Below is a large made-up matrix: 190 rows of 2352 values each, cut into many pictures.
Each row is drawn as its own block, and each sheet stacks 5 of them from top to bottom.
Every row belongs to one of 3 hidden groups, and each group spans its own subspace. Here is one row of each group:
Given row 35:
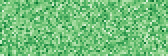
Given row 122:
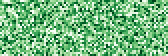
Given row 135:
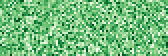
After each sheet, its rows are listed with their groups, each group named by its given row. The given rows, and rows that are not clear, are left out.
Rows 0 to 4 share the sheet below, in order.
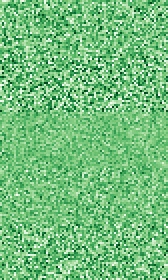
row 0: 122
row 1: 35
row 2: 35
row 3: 122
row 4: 135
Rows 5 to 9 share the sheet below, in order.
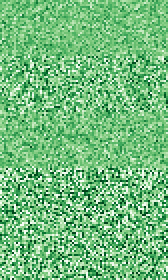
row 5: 35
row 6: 135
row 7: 122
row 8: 122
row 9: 135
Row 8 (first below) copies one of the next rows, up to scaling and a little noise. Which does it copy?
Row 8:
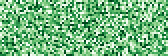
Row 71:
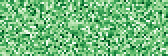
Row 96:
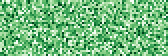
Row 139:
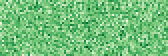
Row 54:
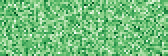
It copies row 139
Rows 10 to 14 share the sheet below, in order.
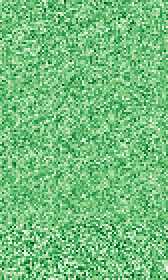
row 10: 122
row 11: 35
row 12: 35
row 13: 35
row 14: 135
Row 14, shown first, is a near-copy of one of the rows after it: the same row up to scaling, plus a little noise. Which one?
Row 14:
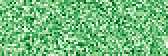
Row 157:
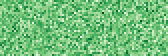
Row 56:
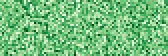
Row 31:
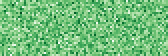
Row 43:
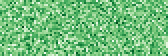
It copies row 43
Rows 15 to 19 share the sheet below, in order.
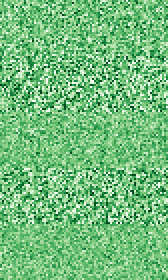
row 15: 135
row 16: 135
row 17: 135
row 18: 135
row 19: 35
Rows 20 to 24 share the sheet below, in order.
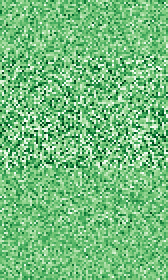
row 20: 135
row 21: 35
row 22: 135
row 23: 122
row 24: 122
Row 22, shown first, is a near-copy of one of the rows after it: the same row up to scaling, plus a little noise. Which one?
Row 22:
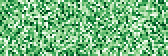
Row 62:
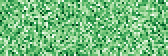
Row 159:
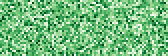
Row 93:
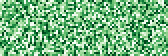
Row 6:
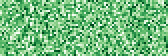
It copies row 62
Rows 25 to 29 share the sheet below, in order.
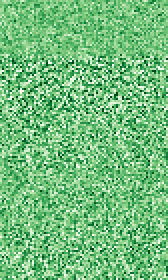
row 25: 122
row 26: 35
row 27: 135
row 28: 135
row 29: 135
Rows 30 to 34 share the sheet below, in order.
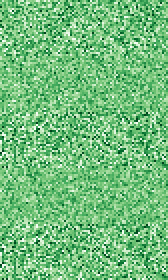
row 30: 35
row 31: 135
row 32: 35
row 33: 122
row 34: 35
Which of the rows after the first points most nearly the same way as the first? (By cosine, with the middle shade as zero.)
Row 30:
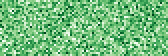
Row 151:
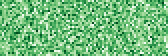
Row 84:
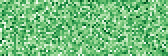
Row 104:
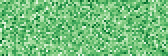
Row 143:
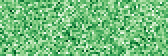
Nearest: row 84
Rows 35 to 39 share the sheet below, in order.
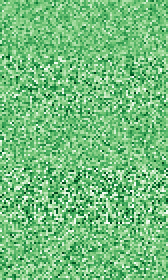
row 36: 122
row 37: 35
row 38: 135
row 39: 35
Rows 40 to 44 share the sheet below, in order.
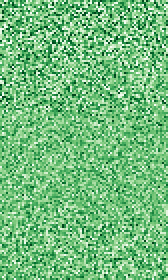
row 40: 35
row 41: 35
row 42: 35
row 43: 135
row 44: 122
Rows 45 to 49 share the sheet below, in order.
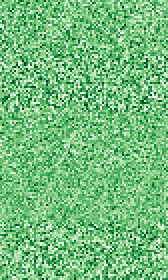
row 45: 35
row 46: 135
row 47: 35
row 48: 135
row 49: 135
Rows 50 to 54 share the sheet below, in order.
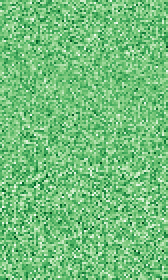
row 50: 135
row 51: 122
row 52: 135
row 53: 35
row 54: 122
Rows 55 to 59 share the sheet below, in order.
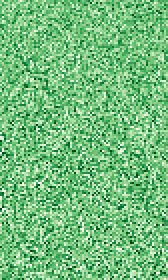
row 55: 35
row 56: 135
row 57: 35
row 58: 35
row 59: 122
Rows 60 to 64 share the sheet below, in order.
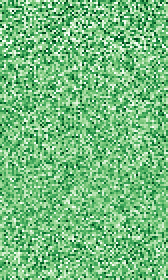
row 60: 35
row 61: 122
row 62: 135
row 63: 35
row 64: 135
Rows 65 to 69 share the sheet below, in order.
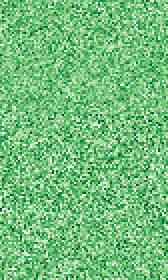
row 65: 35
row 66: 35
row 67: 35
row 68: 35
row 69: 135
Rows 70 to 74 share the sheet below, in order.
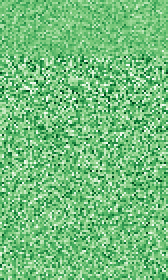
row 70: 35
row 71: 122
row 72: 122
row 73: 35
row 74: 35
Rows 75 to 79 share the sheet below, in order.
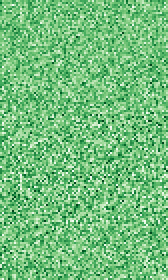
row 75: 135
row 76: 35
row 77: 35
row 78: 135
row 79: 35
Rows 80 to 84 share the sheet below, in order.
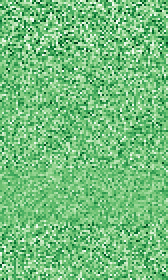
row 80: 135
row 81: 135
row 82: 35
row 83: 135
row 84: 35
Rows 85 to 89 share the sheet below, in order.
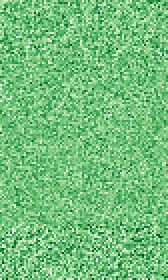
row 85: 122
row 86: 35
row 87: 122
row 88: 122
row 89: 35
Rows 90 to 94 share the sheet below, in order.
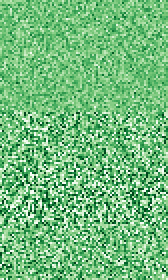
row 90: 122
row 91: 122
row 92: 135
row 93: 135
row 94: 35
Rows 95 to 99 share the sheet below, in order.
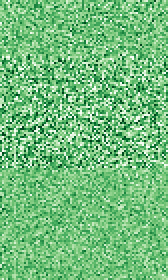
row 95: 122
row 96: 122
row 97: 35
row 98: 35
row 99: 35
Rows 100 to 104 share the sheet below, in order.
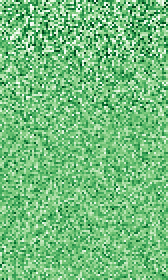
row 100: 135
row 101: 122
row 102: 135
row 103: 135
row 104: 35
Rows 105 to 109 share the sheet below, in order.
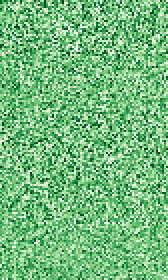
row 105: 122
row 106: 135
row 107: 35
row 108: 135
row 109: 35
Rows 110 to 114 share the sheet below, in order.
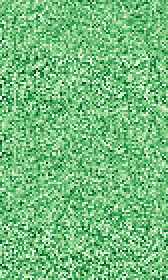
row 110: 35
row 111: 35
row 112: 35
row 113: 35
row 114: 122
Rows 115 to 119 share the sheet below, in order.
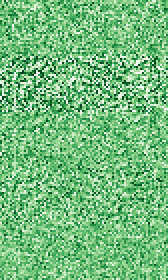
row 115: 122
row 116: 35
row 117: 35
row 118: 35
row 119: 135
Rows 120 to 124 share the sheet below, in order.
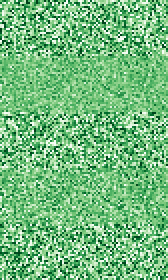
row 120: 35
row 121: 35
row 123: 35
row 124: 135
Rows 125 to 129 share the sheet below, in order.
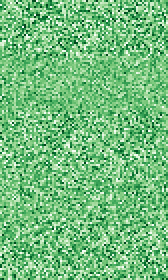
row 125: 135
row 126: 35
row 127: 35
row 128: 135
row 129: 35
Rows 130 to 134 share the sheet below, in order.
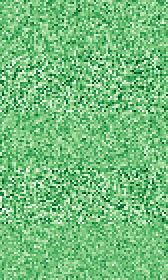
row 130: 135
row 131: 35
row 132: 35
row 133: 35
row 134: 135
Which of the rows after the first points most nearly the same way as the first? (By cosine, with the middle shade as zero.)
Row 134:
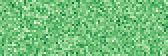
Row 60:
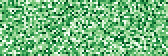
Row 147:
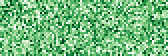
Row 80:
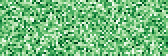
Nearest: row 147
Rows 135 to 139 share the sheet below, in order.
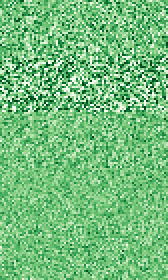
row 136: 35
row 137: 135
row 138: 35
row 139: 122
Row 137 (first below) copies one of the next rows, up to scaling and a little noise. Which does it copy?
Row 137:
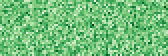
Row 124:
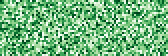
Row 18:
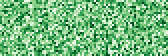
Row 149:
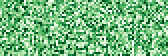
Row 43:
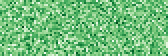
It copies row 18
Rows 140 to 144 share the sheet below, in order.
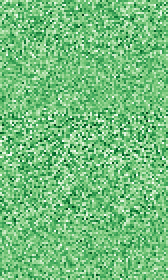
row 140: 122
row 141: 135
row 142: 35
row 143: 35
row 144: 122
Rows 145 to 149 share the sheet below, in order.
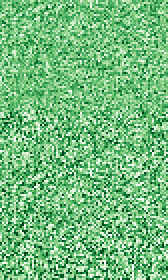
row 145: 35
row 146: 122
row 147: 135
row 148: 35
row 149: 135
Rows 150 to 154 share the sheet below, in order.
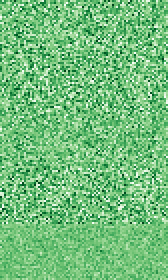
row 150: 122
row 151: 135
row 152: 122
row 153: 35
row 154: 122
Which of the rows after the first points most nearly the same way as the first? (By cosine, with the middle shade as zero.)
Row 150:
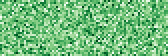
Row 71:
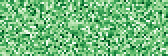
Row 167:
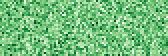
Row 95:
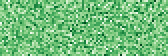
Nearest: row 95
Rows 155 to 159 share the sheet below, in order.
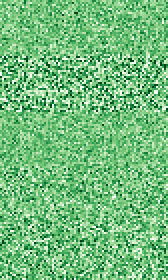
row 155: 135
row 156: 122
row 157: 135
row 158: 122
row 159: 135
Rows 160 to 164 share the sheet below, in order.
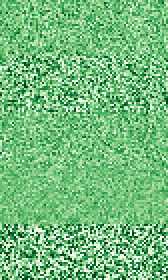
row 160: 135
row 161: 135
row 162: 35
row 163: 135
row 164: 122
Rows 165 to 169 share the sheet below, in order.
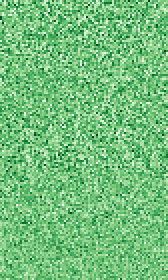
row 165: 122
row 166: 122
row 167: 135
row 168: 122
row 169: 122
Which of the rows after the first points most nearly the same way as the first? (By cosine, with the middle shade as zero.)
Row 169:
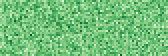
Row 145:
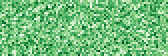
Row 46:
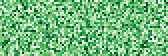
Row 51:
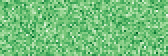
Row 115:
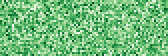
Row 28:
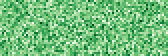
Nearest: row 51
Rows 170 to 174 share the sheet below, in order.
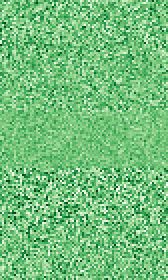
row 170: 35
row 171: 122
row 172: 35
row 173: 135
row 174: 135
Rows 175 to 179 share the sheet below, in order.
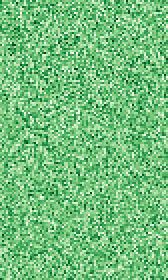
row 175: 135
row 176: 135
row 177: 135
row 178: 122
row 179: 35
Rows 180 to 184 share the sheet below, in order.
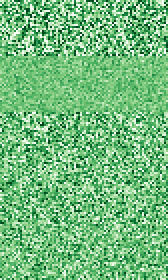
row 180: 135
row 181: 122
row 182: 135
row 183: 122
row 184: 135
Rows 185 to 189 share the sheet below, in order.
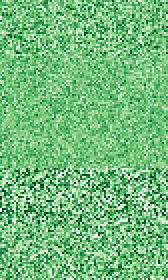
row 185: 122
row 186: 35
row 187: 35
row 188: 35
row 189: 35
